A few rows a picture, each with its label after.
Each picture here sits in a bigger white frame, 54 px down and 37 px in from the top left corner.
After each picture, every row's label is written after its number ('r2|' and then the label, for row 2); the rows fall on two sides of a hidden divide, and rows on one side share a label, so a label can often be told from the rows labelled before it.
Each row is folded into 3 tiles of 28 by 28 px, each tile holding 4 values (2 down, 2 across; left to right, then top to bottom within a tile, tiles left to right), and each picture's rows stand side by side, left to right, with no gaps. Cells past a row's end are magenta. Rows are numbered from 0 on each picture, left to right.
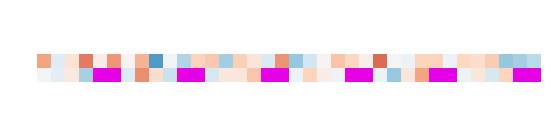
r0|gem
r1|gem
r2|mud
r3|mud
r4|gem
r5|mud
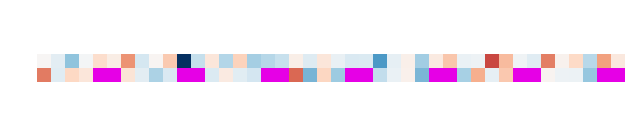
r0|gem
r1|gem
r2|mud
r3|gem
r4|mud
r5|mud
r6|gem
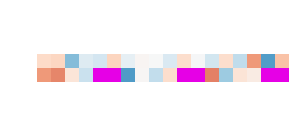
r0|gem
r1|mud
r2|gem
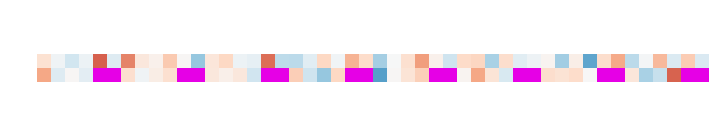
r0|gem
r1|gem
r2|gem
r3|mud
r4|mud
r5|gem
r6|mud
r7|mud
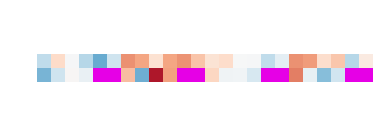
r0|mud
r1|gem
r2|gem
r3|gem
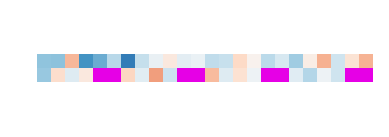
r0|mud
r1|mud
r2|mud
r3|mud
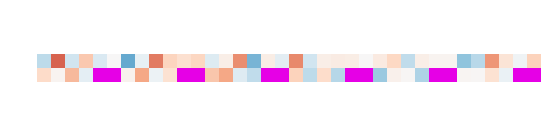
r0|gem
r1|mud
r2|mud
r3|gem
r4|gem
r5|mud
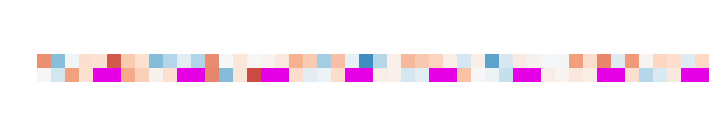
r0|gem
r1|gem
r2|gem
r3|gem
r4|mud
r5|gem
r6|mud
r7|gem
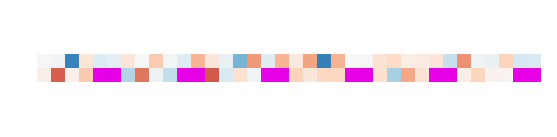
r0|gem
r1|mud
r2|gem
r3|gem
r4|gem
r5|gem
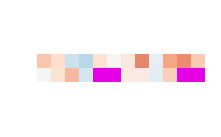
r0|gem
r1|gem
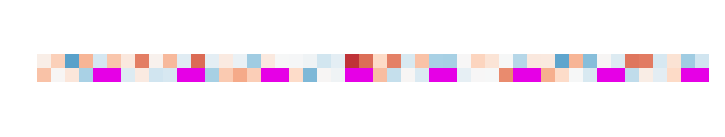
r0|gem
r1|gem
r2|mud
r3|gem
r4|gem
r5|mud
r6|mud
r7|gem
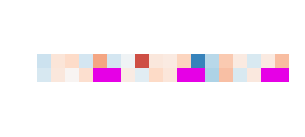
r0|mud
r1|gem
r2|mud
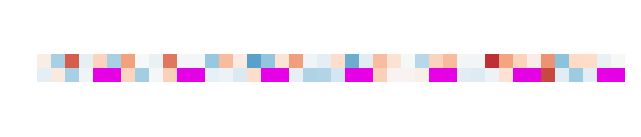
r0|mud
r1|gem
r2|mud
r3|gem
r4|gem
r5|mud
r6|gem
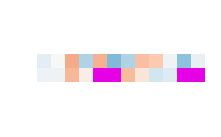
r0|mud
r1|mud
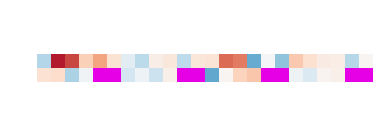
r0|mud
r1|mud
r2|mud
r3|gem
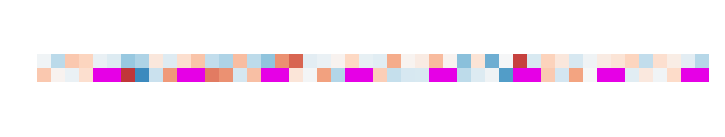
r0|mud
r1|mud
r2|mud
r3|gem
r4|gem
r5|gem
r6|gem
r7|mud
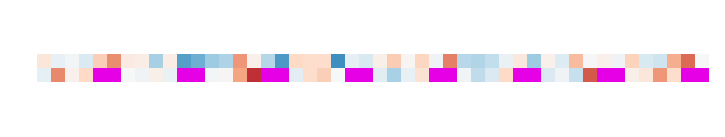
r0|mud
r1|gem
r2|mud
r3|mud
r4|gem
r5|mud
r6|mud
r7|gem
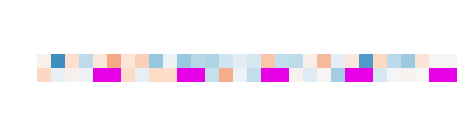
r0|mud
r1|gem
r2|mud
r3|mud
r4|gem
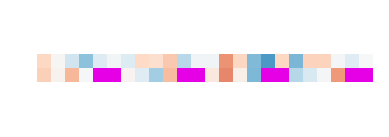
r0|gem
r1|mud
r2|mud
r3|mud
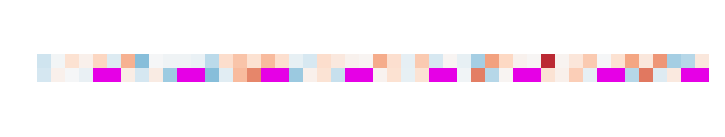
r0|mud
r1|gem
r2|mud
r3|mud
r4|gem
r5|mud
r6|gem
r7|mud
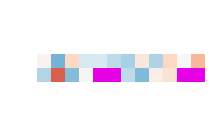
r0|mud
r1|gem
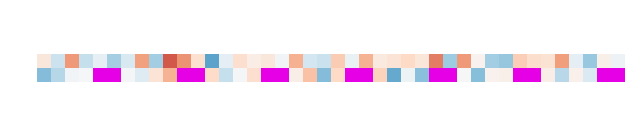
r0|mud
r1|gem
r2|mud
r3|gem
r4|gem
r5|gem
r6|gem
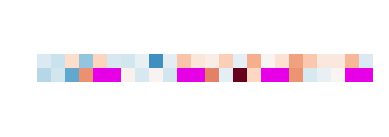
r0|mud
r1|gem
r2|gem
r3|gem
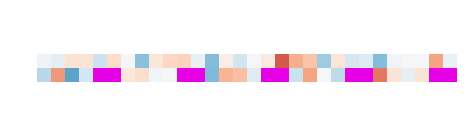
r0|mud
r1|mud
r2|mud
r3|gem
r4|mud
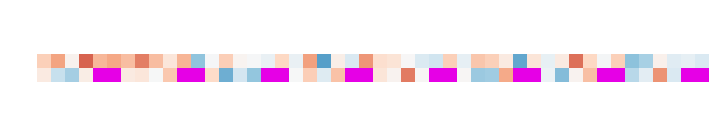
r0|gem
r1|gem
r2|gem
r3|gem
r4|gem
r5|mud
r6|mud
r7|mud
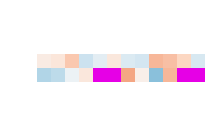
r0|mud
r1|mud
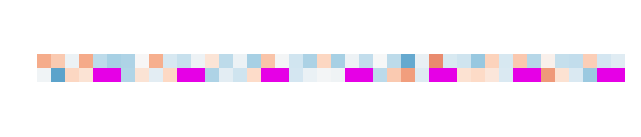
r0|gem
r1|mud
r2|mud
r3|mud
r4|gem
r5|mud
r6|gem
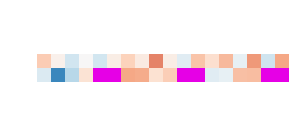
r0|gem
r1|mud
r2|gem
